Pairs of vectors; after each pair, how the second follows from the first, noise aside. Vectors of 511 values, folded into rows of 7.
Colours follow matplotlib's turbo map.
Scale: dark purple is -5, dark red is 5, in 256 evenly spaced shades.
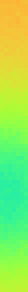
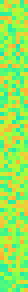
shuffled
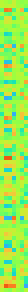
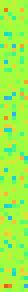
partly zeroed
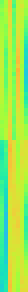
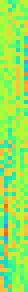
sign-scrambled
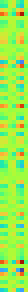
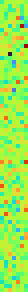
shuffled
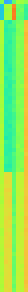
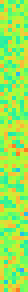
shuffled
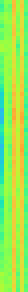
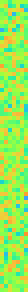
shuffled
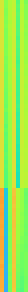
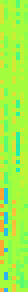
partly zeroed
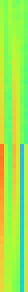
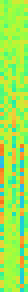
sign-scrambled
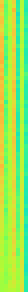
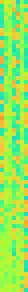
sign-scrambled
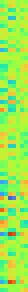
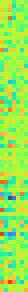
sign-scrambled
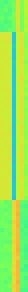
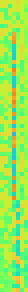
sign-scrambled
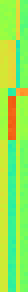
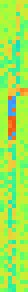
sign-scrambled
